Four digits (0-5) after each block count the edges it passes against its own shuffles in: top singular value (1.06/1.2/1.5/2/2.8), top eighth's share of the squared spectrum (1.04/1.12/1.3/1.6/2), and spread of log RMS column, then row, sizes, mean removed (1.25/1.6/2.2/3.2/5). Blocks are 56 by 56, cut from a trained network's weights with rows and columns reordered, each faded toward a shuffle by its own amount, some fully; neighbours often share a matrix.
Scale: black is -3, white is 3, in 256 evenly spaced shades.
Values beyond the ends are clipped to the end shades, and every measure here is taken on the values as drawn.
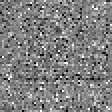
2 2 2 0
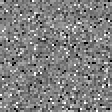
1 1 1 0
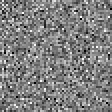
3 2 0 0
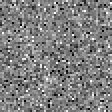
0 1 0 0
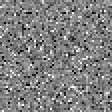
0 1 0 0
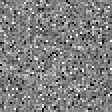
0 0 0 0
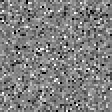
0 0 0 0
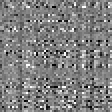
3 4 1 4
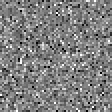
0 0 0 0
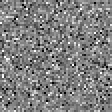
0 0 0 0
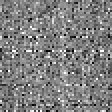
2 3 0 3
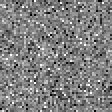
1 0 0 0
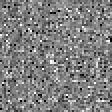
2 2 0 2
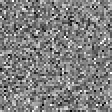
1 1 0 0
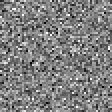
2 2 1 0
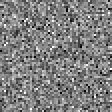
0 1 0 0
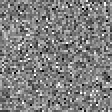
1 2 0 0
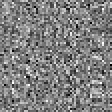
3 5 3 1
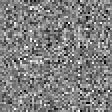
3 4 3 2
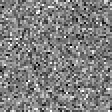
1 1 0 0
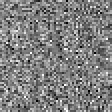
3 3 1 0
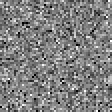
1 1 0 0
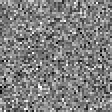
2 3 0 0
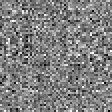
3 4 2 2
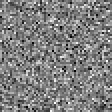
1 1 0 0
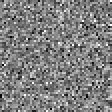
1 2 0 0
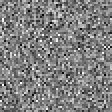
2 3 1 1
